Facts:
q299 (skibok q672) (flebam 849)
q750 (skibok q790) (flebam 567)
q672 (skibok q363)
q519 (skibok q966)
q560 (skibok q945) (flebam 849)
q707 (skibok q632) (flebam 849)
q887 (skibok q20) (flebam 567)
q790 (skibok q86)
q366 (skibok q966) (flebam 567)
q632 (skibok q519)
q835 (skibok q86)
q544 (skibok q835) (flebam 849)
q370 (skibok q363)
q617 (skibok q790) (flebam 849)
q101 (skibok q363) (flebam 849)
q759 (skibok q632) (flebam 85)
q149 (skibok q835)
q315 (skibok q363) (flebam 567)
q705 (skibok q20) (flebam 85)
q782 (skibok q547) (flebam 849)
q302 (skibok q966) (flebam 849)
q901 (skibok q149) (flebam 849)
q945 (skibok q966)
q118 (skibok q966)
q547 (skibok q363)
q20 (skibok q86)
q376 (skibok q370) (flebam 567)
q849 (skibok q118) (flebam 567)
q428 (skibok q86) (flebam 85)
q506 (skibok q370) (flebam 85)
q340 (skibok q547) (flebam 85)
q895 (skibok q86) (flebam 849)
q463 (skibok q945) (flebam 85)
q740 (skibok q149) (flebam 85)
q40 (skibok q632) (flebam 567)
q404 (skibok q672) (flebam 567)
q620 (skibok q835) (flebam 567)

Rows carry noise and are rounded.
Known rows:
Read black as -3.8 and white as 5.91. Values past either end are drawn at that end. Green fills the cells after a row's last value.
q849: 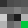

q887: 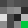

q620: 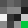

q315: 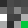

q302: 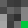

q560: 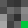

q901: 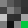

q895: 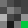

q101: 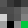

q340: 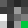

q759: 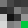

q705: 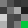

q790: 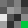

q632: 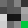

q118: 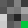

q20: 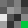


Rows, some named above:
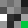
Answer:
q149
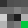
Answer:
q849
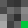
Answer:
q560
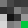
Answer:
q759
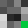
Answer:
q519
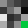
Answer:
q740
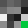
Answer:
q620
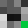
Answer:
q632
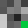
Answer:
q945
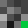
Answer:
q617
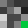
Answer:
q428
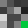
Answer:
q428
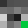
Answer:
q366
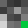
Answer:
q463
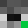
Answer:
q40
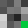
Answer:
q966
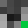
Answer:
q707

